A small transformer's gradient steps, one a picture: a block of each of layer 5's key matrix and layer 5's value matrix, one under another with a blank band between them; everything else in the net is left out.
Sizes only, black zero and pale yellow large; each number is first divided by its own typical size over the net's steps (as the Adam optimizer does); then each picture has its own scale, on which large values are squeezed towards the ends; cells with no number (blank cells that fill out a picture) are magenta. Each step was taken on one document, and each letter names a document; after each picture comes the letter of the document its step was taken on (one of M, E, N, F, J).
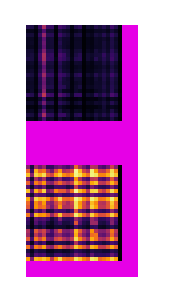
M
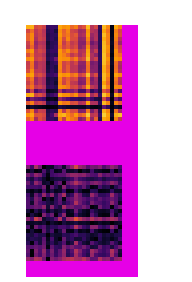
M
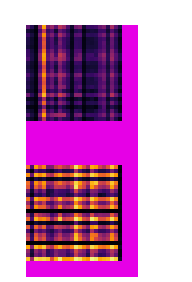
M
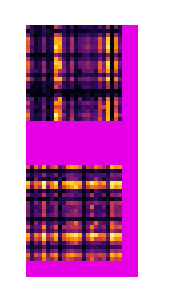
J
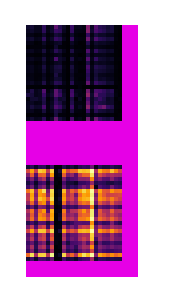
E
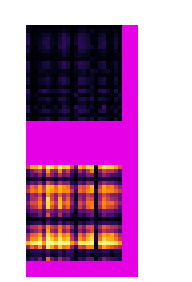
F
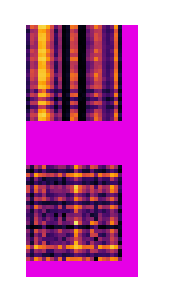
M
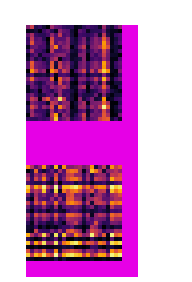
J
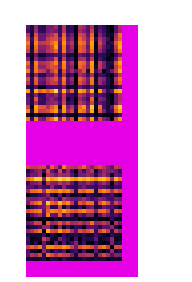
F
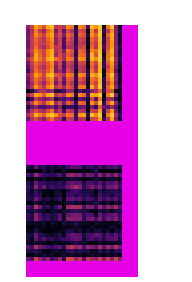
M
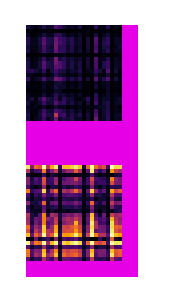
J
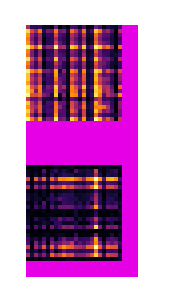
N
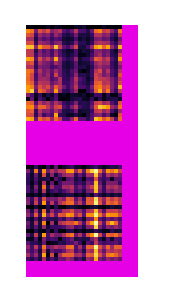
N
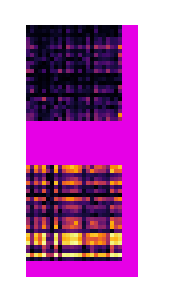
J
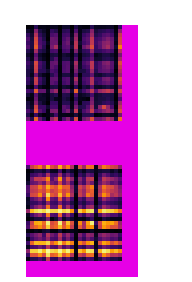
F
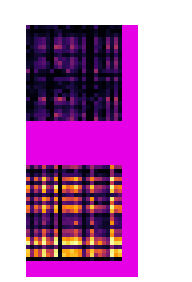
J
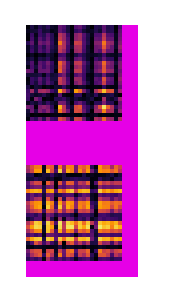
F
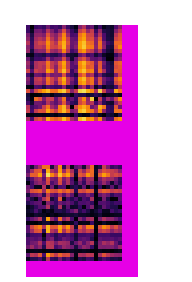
F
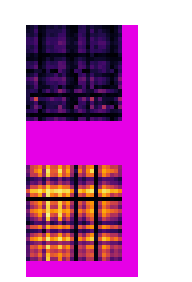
F
